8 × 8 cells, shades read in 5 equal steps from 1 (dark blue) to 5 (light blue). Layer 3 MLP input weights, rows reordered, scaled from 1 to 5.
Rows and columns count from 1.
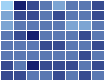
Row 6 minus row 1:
-2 2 1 0 -1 0 -1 1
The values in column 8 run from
2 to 3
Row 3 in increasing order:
3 3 3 3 3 4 4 4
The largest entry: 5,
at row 1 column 1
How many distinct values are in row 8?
2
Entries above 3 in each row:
2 1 3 0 0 0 0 0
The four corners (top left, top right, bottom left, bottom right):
5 2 2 3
